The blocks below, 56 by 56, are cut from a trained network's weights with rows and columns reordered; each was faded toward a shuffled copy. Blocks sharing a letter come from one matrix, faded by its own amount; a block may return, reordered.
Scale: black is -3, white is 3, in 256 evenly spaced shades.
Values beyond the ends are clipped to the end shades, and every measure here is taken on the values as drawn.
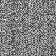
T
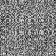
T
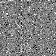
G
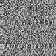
T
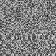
T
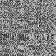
T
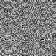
T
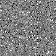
G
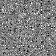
G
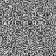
T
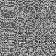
T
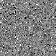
G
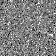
G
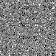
G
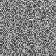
T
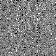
G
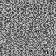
T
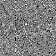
G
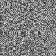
T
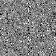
G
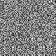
T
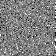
G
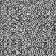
T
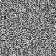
T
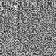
T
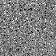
G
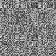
T
